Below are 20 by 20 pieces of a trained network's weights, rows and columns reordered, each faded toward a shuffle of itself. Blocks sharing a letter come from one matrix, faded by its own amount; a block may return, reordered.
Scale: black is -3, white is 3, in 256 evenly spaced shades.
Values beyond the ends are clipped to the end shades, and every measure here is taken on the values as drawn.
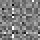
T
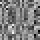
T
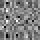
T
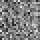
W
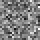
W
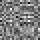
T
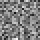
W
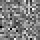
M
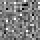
M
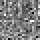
M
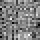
W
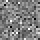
M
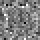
M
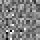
T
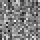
W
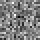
W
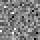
M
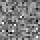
M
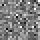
M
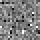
M
